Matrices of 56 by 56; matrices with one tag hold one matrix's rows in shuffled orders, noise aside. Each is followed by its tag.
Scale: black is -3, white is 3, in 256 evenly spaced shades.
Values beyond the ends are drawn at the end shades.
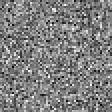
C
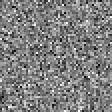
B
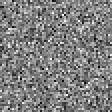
B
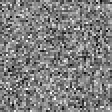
C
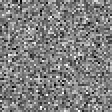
B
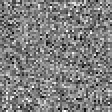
C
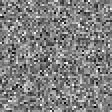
B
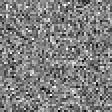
C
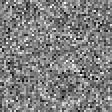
C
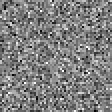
B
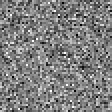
C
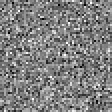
C
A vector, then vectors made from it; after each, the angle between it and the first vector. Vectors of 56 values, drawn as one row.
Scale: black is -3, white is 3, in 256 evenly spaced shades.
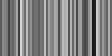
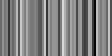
nearly parallel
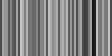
nearly parallel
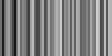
orthogonal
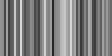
partly aligned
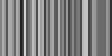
partly opposed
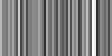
nearly opposite
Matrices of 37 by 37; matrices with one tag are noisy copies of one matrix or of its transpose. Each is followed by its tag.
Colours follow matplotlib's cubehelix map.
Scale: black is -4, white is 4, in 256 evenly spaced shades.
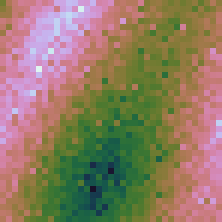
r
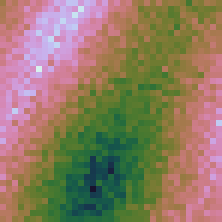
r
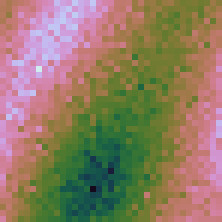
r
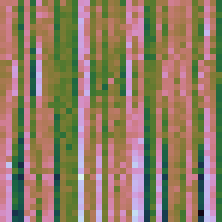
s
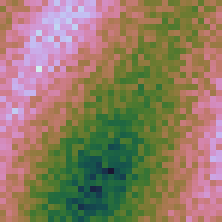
r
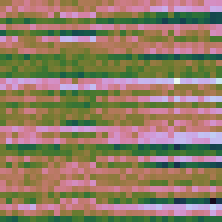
s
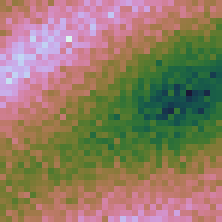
r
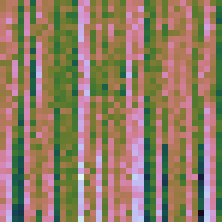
s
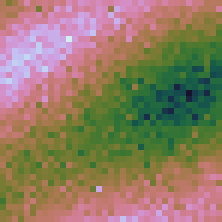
r
